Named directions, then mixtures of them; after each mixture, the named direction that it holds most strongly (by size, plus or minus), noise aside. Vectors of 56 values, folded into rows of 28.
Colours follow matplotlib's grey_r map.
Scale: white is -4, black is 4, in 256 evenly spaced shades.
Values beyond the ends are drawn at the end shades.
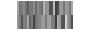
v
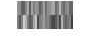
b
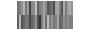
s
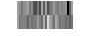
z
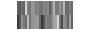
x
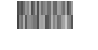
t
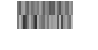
b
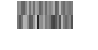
b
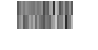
v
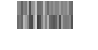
b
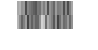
x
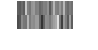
x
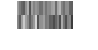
b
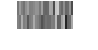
v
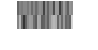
b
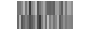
s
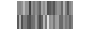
s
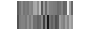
z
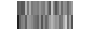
t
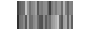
x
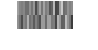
v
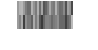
t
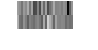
z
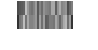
t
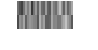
t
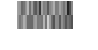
z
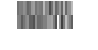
v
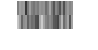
x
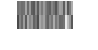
t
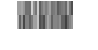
t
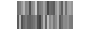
s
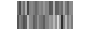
x
